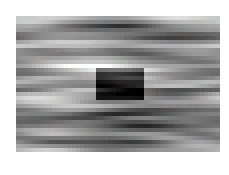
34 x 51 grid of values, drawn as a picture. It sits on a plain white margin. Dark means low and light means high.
Grain: streaks across. Roughest part: centre. Odd patch: lower, in the centre.
